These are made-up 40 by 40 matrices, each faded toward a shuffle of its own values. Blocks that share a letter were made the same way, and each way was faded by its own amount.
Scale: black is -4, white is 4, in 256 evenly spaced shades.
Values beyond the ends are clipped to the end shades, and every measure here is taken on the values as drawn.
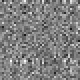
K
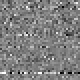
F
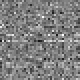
K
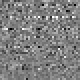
F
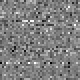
F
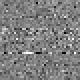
F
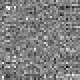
K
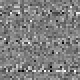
F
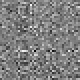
K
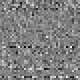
F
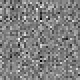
K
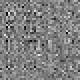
K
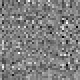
K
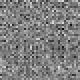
K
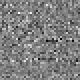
F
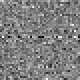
F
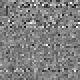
F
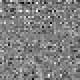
F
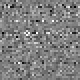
F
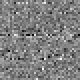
F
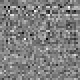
K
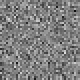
K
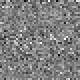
F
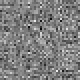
K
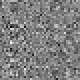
K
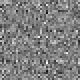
K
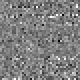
F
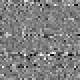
F
